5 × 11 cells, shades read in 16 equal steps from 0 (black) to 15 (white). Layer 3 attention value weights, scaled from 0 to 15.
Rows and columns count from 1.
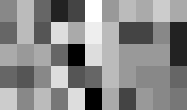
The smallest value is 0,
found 2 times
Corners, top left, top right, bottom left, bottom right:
8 10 12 7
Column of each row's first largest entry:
6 6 6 4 5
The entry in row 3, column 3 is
10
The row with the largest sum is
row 1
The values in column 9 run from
4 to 10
